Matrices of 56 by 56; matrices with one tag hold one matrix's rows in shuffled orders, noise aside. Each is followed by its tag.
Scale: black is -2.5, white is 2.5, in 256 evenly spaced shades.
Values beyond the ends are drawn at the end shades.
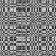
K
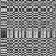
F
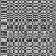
F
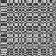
F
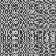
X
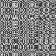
X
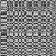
F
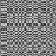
F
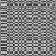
F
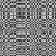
K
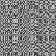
X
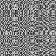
X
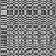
F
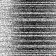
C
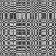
K
